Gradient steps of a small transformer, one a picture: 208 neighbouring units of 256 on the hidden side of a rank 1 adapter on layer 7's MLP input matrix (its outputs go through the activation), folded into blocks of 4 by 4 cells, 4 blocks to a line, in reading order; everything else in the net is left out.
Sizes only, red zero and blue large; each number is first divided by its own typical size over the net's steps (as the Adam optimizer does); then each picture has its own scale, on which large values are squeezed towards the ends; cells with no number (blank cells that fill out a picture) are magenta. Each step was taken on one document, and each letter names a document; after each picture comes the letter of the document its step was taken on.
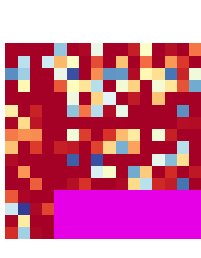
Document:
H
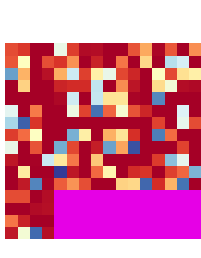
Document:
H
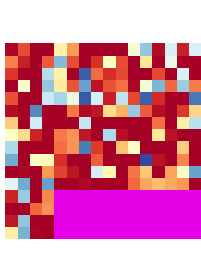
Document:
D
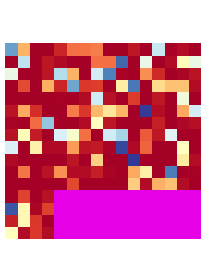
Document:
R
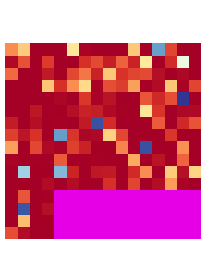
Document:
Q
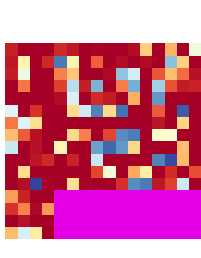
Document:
H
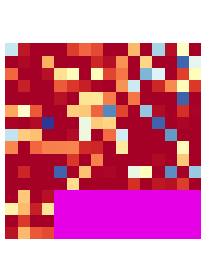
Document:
R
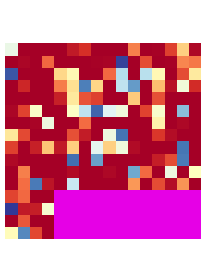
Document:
R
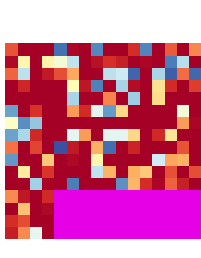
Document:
H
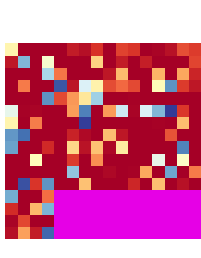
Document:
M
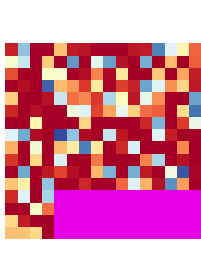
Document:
D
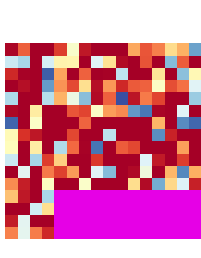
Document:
D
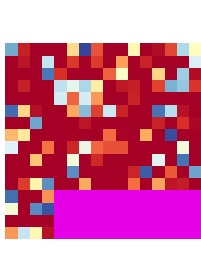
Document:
M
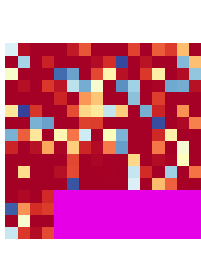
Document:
R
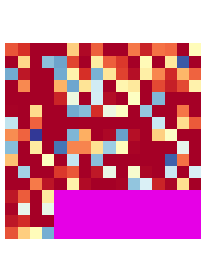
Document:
H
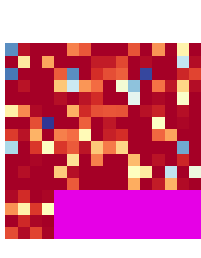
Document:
R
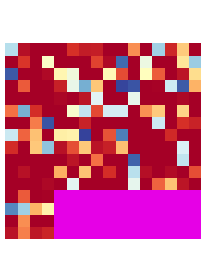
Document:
R
